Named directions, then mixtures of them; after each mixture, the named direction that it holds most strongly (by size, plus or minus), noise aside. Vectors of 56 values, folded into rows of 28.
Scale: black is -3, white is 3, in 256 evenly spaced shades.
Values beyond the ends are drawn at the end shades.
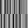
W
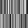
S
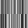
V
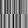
W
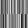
V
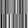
V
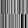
V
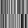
V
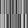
V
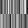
S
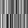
V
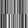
V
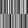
S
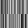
V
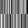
S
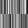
S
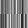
V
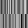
S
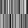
S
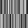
S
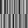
W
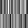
S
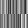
S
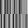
W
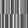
W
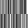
S
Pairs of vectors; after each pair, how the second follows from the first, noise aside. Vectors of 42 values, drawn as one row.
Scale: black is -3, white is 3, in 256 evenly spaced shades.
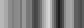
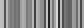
sign-scrambled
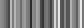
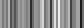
sign-scrambled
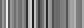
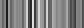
negated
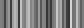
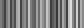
sign-scrambled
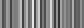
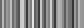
sign-scrambled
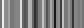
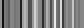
negated
